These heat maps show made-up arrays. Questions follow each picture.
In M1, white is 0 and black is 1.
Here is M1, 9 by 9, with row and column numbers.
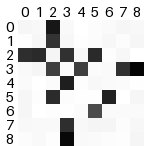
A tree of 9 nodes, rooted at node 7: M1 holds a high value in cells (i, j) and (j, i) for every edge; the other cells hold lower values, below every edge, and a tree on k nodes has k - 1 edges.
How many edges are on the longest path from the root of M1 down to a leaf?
4
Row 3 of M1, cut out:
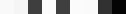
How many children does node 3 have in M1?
3
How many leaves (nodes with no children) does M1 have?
5
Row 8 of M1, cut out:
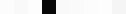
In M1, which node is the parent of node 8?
3
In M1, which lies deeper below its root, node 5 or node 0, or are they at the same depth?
the same depth
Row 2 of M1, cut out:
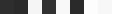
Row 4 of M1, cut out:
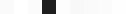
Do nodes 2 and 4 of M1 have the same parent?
yes
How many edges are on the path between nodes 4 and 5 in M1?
3
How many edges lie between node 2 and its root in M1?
2
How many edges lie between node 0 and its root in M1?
3
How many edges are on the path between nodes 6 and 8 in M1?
4
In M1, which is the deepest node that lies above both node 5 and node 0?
2
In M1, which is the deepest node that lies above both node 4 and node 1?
3
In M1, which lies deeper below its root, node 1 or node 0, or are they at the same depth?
the same depth
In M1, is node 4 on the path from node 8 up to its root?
no
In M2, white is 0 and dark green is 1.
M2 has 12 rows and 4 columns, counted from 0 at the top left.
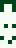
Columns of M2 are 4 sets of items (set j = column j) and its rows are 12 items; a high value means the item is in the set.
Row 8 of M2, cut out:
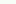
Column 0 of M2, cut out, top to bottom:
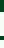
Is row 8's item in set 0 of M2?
no
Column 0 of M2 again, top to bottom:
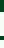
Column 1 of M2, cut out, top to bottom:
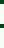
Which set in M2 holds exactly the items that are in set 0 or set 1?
3
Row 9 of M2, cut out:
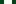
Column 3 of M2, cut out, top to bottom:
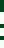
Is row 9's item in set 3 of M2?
yes
